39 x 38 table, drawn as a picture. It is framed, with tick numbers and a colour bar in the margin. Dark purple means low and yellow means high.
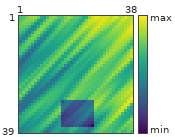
Slope: up to the top right. Ninth with the highest average: top right. Mirror symmetry: none. Odd patch: lower, in the bottom middle. Ninth with the lowest average: bottom middle.
